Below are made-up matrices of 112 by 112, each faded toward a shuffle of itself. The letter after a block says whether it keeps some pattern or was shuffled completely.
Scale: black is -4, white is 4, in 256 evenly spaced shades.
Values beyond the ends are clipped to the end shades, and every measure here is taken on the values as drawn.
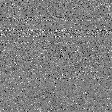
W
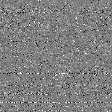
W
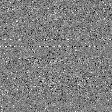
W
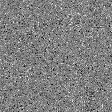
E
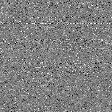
W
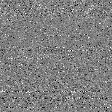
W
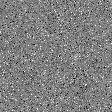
E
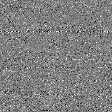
W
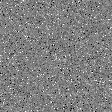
E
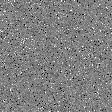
E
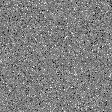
E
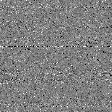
W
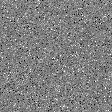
E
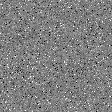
E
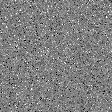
E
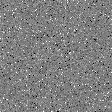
E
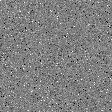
E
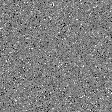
E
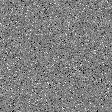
E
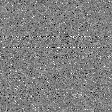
W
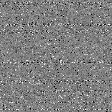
W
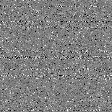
W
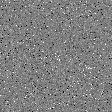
E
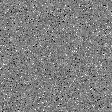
E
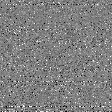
W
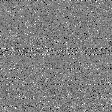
W
